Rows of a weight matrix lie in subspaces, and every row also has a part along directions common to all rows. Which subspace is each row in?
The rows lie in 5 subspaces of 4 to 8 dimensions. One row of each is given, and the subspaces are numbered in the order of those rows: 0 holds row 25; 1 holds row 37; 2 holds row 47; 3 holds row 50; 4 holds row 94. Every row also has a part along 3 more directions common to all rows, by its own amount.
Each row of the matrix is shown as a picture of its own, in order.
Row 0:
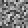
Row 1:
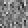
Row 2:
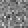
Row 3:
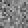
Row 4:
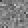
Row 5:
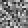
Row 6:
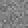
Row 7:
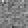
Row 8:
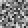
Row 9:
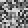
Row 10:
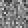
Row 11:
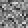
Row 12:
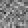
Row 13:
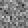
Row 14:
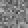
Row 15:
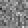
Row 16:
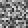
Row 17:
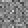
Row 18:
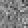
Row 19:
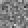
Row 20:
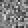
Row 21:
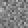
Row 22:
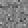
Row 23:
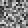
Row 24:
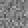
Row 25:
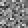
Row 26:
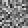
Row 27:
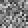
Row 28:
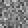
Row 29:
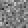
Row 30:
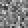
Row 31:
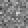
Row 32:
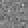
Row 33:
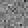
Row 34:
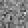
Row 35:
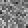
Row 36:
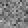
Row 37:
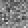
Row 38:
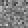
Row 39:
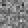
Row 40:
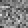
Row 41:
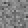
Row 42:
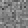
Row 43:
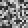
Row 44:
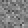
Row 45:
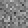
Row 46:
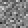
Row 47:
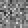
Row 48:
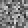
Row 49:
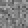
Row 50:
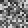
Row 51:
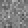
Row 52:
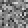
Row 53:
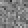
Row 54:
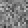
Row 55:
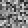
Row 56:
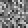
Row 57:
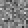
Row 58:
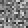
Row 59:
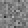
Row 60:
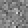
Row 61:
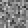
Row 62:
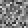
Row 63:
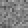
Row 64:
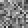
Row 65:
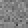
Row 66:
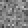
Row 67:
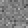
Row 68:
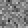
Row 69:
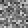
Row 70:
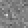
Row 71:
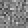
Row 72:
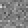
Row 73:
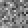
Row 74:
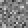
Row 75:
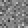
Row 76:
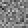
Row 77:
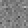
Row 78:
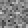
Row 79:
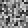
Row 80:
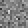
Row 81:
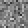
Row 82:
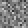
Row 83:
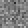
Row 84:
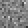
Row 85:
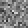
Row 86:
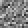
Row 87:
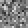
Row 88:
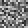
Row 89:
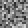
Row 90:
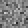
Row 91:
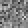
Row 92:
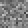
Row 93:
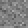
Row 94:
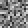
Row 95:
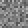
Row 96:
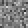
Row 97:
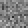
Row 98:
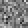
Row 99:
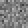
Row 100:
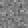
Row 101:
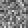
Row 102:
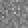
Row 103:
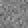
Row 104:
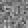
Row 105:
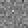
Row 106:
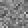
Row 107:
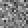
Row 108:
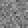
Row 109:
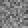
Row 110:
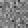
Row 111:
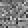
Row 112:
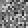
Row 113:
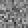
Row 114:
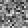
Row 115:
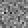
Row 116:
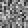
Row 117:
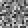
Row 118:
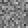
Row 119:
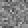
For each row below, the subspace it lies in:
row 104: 4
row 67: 2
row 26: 4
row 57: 3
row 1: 2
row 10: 2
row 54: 4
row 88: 0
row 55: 3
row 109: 4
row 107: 3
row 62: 2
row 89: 1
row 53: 2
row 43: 3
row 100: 4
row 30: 2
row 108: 0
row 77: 4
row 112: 3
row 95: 4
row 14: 1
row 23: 0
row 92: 3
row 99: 4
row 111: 3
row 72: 2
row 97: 2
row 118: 0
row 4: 3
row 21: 0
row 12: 2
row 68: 0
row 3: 2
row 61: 4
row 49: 4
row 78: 0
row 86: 3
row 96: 0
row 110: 1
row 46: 0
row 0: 0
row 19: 2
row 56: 1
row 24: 1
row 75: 0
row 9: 4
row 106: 3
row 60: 4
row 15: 0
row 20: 2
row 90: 2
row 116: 2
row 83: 1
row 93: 0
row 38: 0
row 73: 3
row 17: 1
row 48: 2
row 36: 2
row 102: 4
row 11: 0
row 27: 3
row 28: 2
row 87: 2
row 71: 2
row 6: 3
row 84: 3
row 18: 4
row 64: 3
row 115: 2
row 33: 3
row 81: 0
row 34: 0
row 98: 1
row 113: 4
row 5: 4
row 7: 1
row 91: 2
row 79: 1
